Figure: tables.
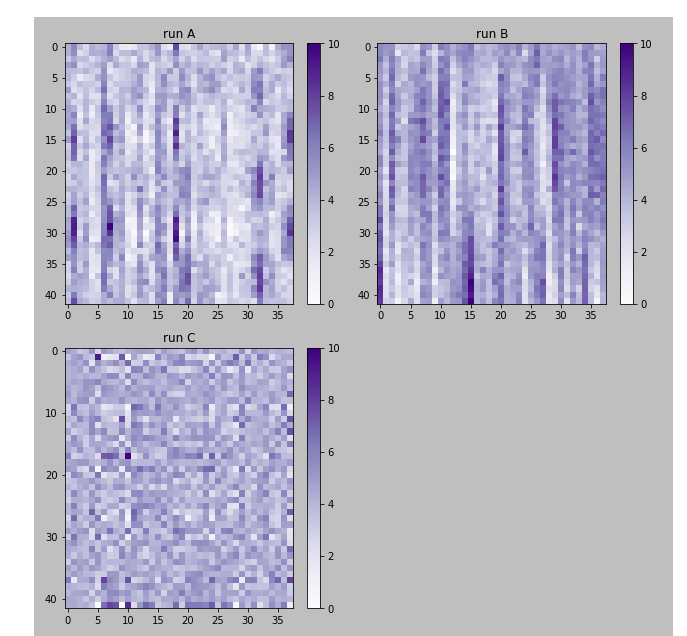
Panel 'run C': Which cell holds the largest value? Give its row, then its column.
17, 10
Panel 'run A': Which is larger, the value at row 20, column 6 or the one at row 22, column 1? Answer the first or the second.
the first
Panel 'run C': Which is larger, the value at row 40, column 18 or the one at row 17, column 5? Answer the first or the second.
the first
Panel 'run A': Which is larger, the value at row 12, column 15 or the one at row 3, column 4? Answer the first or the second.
the first
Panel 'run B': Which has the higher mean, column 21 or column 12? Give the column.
21
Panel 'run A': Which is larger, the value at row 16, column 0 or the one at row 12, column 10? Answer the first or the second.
the first
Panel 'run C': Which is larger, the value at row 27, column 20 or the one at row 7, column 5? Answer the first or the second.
the second
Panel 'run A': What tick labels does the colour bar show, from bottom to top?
0, 2, 4, 6, 8, 10
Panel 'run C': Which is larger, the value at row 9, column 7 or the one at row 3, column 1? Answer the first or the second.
the second
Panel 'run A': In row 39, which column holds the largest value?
32
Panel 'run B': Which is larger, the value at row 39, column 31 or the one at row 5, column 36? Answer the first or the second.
the second
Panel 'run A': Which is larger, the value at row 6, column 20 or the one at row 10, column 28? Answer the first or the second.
the first
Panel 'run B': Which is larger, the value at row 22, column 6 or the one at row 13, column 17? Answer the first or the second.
the first
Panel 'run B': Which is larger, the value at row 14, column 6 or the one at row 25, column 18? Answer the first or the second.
the first
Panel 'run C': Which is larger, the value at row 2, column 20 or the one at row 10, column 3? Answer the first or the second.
the first
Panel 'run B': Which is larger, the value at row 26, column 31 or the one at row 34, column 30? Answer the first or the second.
the second
